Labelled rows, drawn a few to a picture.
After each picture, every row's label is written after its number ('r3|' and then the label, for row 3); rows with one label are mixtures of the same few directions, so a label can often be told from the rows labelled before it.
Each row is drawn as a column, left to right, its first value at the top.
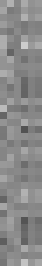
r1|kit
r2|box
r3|kit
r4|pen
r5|pen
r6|pen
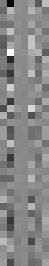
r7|kit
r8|box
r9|kit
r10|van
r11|kit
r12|box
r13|box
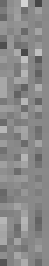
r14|pen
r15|kit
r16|van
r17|box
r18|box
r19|box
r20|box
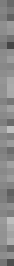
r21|pen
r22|pen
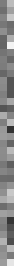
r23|kit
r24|pen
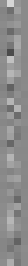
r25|box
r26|box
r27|kit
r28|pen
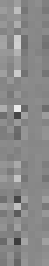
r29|kit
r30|van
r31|kit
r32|kit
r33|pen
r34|box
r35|kit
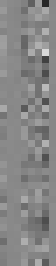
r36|kit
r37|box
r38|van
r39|kit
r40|box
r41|pen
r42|box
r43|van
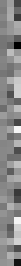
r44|kit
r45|van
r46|pen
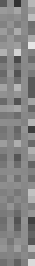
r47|box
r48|kit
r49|box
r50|pen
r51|pen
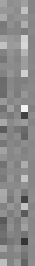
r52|pen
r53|kit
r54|pen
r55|kit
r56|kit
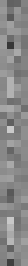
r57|kit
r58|pen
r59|box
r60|kit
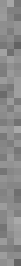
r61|van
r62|box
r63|pen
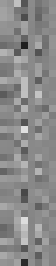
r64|van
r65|van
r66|box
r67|pen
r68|pen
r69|van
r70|kit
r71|kit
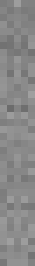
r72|pen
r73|kit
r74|box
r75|kit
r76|van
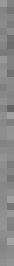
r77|box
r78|kit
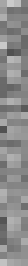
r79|pen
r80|box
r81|box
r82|kit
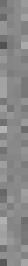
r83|pen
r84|kit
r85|van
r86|pen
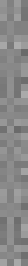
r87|pen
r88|pen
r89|pen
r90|van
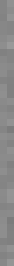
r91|van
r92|pen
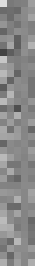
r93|box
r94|van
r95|kit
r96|box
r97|pen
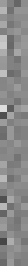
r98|kit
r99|kit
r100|box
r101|kit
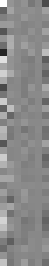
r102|box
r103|kit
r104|kit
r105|pen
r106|box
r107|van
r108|box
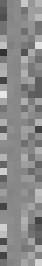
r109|van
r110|pen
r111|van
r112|box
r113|van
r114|pen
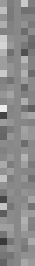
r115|kit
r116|van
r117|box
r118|box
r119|kit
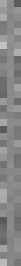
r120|pen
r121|kit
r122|box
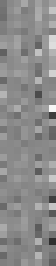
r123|van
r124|kit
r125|kit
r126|box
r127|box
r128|van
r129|kit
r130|kit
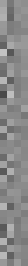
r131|van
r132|van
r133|pen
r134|kit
